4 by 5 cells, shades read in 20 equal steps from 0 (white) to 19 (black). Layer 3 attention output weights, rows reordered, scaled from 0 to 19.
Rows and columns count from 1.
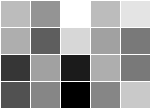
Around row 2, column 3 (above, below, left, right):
0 17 12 7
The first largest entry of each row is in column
2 2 3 3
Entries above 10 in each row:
0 1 2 2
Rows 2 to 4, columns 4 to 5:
7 10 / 6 10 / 9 4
